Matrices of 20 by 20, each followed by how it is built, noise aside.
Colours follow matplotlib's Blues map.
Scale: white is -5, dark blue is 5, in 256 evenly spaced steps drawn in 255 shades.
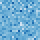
noise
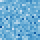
noise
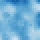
smooth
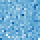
noise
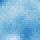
smooth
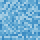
noise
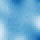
smooth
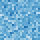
noise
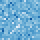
noise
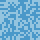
noise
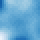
smooth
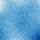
smooth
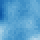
smooth
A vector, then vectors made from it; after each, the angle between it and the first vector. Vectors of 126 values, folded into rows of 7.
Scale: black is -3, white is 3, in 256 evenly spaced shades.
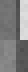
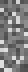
orthogonal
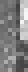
nearly parallel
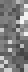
partly aligned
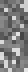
orthogonal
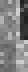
nearly opposite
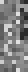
partly opposed
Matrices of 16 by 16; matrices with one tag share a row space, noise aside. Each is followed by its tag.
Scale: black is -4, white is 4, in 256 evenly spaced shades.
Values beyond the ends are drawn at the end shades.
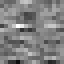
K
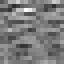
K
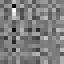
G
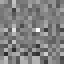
G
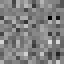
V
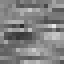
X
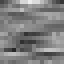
X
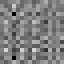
G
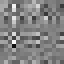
G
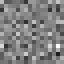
V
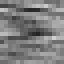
X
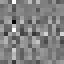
G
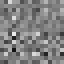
G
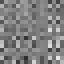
V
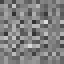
G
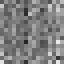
V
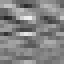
K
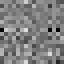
V
